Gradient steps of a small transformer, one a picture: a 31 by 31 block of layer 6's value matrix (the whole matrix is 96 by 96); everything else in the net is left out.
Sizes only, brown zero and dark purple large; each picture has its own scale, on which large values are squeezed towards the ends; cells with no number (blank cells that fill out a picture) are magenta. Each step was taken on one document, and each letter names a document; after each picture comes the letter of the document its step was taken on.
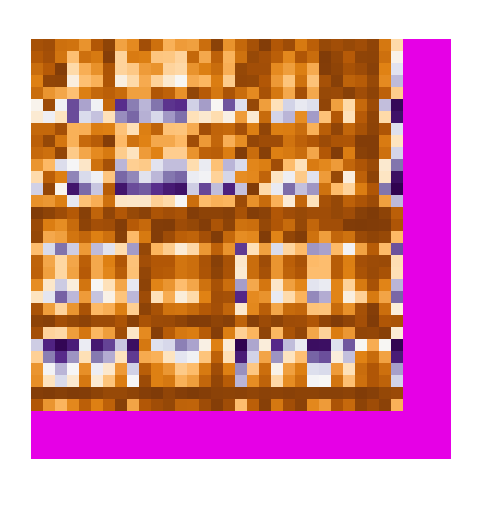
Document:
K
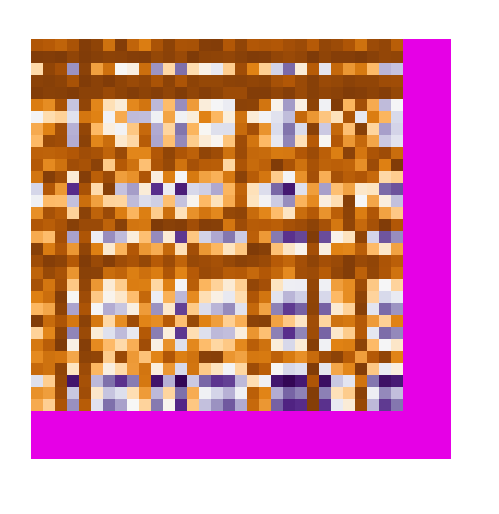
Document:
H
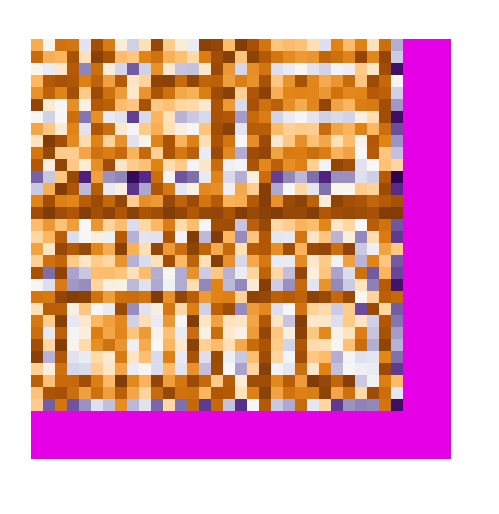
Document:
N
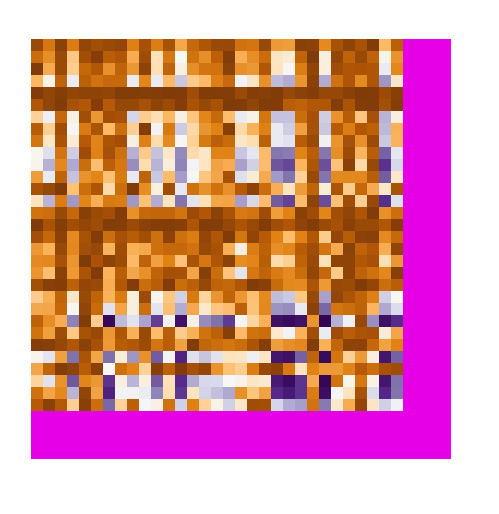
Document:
H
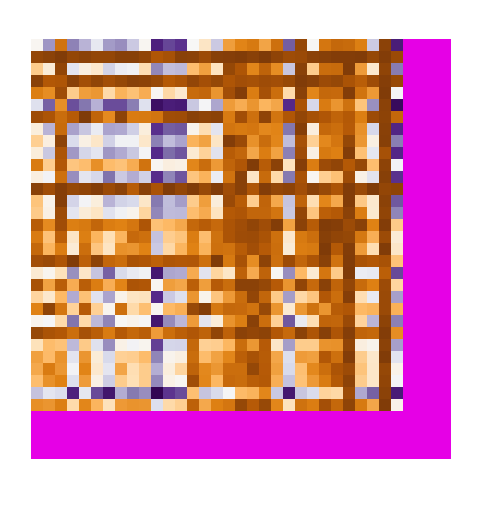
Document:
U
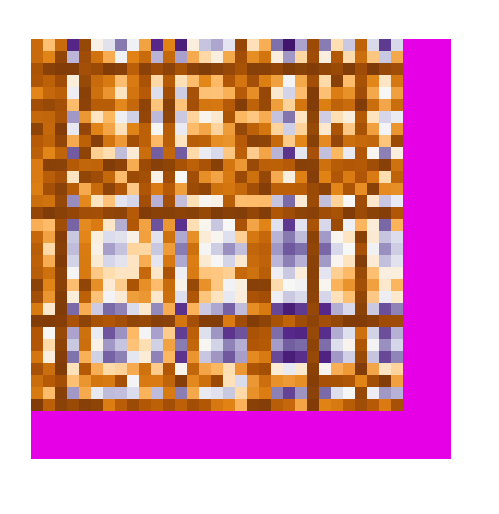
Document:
H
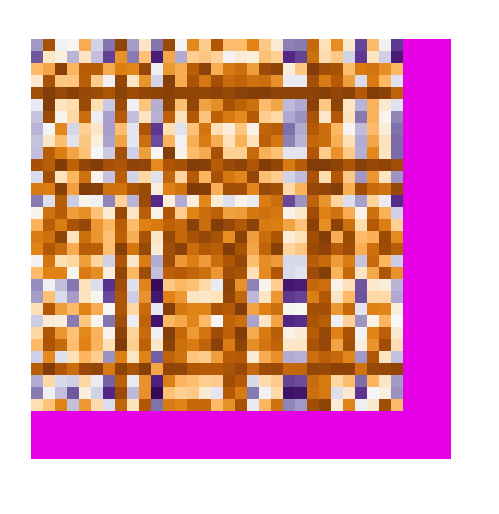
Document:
U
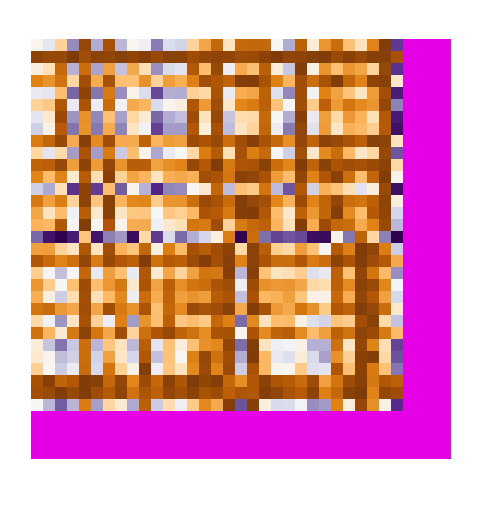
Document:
K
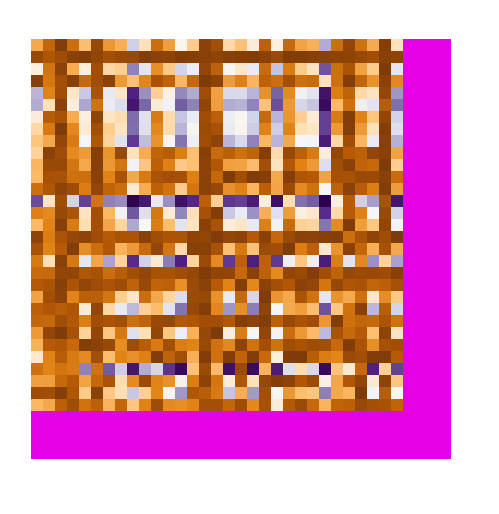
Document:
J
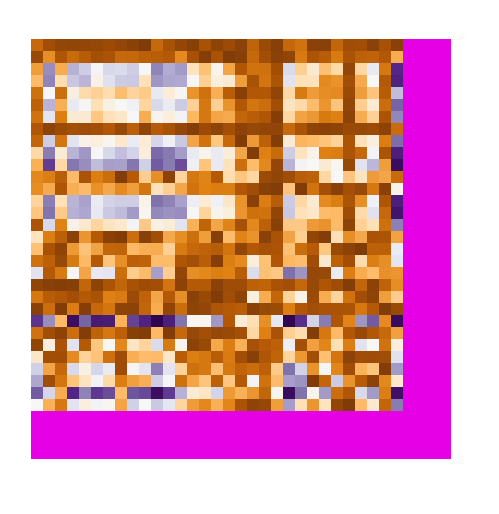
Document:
U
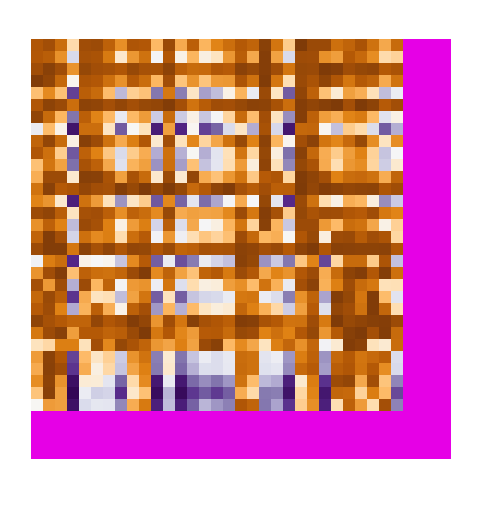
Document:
H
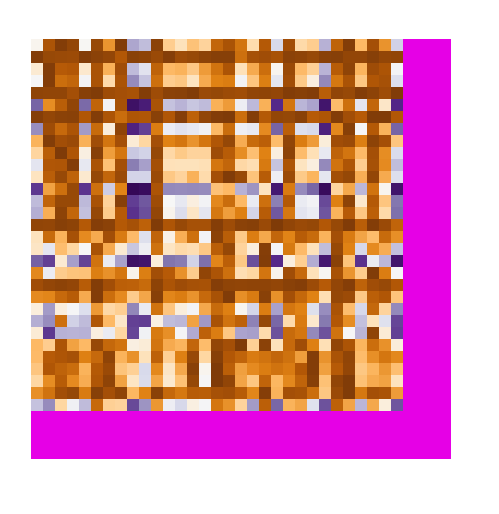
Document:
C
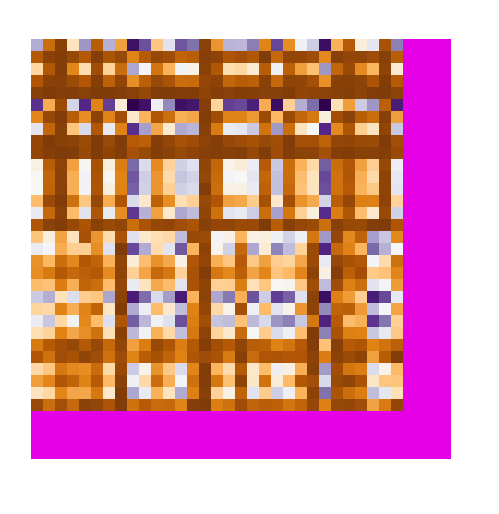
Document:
J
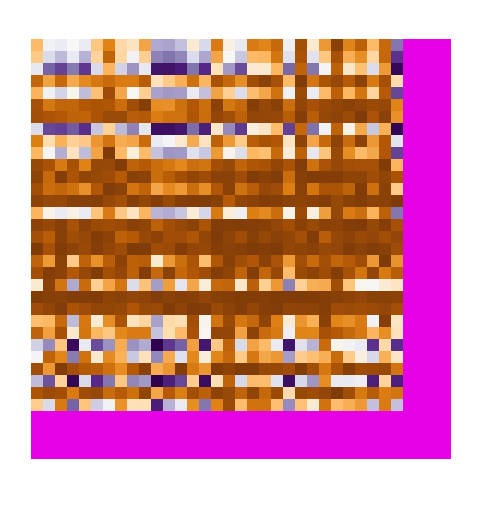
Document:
N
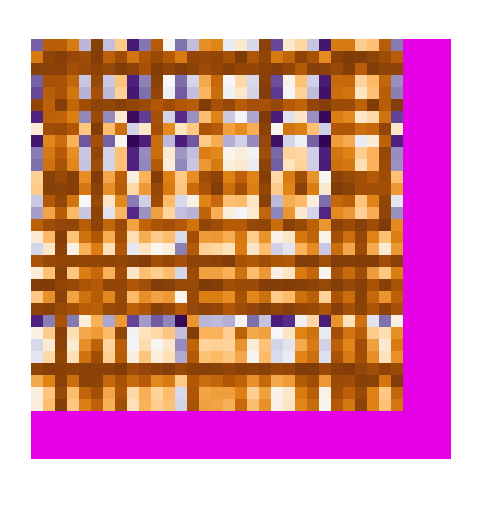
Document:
J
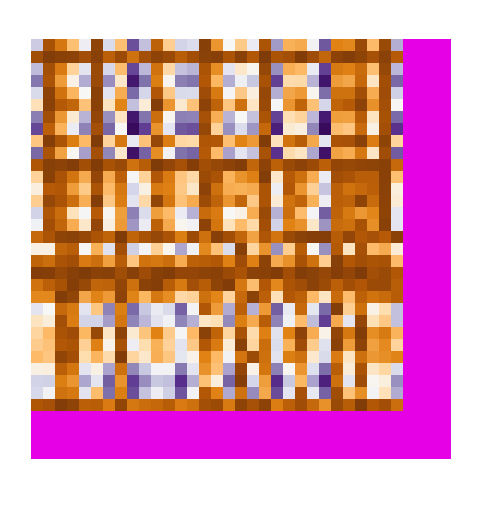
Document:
J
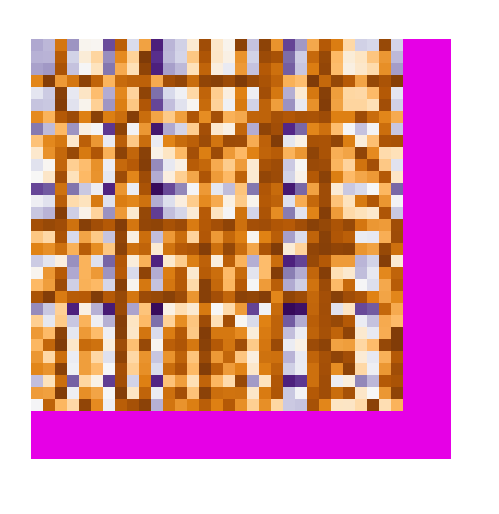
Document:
U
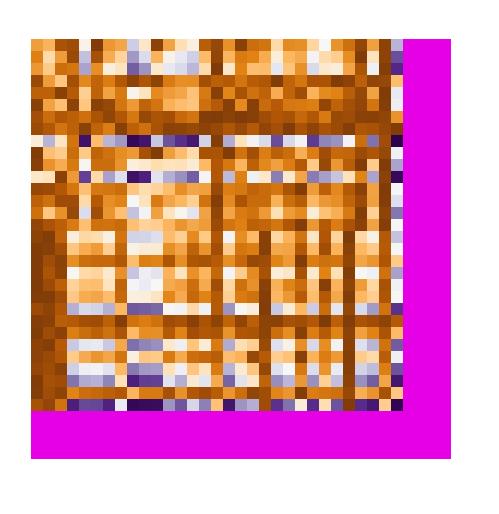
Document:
N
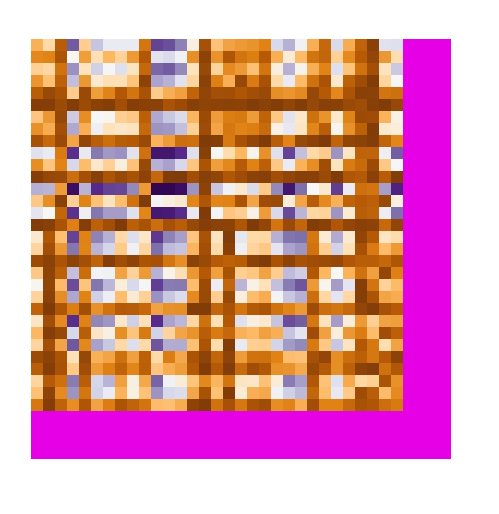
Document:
U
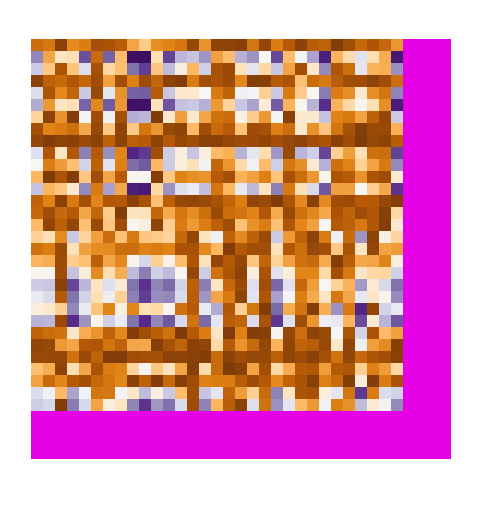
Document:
C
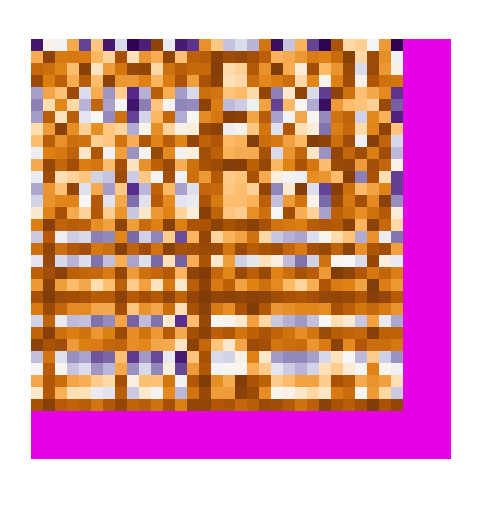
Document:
J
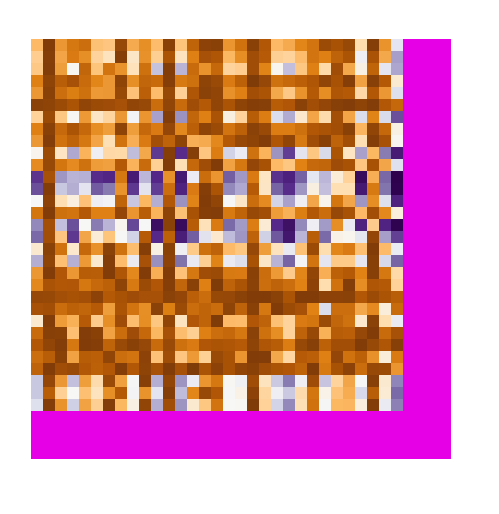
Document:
H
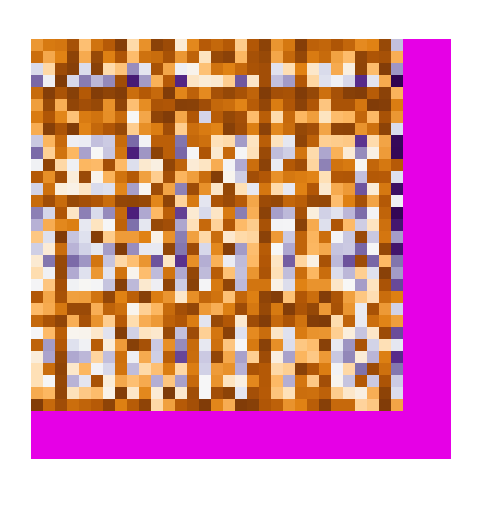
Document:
N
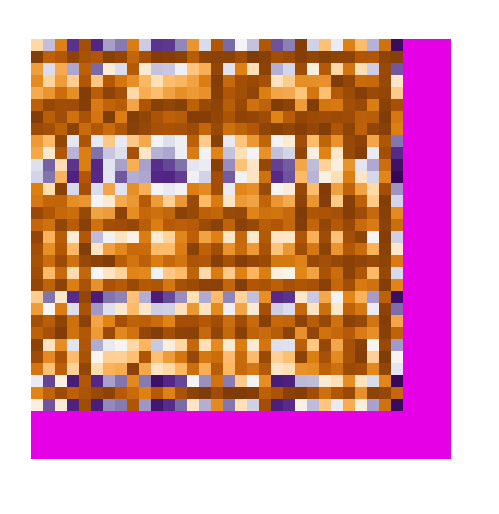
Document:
K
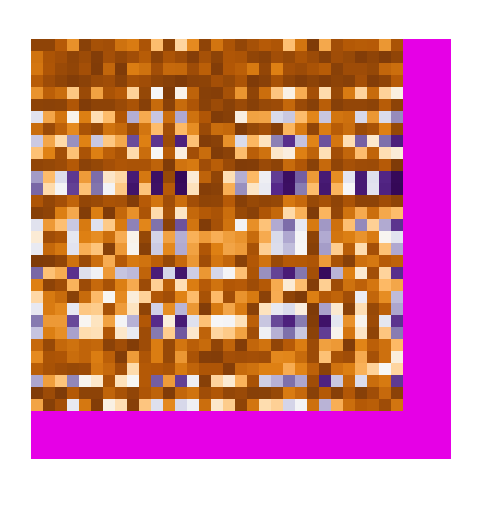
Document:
H
